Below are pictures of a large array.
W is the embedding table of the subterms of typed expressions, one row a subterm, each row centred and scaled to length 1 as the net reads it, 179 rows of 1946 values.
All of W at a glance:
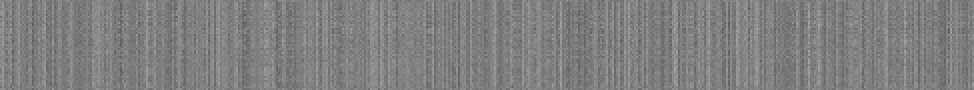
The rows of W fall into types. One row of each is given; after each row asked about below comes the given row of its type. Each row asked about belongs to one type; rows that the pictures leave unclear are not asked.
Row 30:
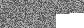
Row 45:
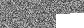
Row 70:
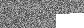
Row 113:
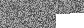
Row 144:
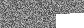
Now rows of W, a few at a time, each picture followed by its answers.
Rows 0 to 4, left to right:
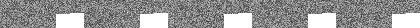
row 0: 113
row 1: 70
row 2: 113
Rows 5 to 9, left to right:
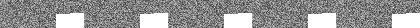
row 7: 144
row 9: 144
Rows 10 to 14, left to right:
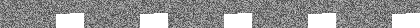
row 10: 144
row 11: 70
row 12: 30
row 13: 113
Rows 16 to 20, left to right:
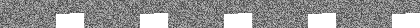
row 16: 30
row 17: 144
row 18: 113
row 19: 144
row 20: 30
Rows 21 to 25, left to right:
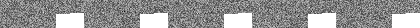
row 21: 113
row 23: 45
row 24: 30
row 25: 70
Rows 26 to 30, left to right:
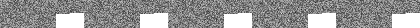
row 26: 30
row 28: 70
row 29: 45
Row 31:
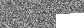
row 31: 45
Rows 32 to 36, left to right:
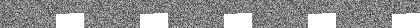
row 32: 144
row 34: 144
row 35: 144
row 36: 113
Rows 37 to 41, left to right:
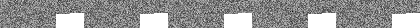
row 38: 113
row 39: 45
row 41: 113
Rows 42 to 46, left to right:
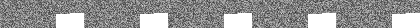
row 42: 144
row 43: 144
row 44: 30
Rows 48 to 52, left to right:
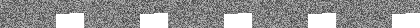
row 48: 30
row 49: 45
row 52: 70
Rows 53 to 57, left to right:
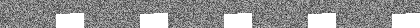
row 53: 144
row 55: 30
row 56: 30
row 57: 30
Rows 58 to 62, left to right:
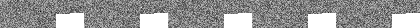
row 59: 144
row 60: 113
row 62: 70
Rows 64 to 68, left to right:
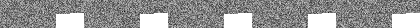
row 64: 113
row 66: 144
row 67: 70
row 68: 45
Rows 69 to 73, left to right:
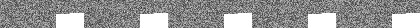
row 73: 45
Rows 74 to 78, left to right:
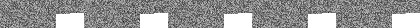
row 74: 113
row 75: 45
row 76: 113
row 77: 113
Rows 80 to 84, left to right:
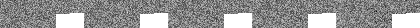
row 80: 70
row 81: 113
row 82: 113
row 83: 113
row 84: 45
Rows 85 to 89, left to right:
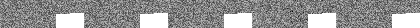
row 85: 144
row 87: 30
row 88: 45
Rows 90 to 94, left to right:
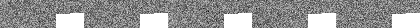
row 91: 113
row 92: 45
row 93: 70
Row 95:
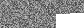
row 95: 144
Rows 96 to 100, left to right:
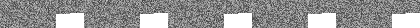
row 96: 113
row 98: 113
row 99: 30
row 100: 30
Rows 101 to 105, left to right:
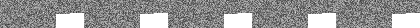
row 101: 70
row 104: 113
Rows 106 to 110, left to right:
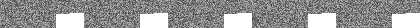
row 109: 30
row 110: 30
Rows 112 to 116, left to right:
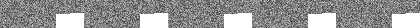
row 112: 113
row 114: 144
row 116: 30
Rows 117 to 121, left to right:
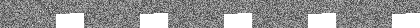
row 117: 144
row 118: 30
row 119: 70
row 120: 70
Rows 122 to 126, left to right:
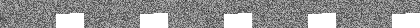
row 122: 30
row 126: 30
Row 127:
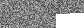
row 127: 144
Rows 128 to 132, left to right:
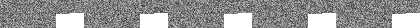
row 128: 30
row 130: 45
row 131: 113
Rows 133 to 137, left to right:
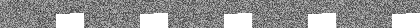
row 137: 144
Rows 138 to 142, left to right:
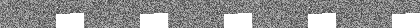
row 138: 144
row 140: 144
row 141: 144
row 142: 30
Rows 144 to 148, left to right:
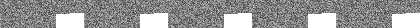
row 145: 144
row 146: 70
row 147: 30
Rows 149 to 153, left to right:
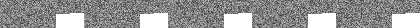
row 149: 70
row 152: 70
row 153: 30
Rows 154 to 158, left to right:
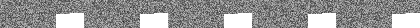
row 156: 144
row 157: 113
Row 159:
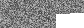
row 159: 113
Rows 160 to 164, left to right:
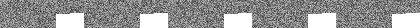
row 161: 30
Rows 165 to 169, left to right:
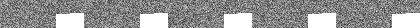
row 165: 144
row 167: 70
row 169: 70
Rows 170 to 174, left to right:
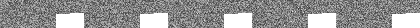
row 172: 45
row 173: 144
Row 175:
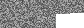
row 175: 144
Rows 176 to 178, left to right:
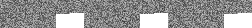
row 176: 30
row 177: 113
